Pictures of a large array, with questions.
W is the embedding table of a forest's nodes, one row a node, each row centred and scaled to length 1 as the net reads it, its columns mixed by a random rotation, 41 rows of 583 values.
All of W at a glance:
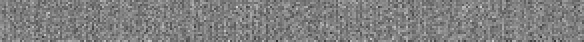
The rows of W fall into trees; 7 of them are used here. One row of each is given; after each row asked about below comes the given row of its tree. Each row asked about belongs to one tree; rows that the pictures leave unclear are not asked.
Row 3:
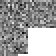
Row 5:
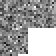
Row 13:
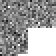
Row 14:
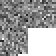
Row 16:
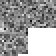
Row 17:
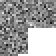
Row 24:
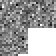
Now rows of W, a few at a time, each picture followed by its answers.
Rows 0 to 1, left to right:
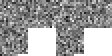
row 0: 13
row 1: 5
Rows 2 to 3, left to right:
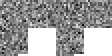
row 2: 17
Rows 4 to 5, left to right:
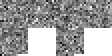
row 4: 13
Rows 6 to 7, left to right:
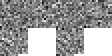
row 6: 14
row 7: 14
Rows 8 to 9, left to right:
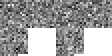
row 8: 3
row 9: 24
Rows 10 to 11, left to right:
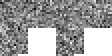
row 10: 16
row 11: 5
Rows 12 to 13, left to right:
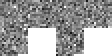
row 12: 16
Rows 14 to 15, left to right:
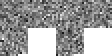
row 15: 13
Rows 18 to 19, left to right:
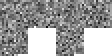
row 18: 3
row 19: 5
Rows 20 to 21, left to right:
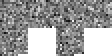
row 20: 13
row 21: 5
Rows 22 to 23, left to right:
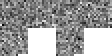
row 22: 14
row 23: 24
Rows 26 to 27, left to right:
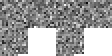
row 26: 3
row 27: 3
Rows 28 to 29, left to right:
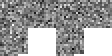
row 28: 24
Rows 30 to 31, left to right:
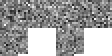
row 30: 5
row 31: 24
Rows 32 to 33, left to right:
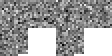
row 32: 17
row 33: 5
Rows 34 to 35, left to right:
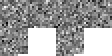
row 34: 3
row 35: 14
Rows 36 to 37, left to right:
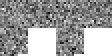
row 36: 16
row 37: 3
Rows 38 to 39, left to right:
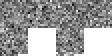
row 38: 16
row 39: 24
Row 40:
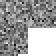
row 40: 17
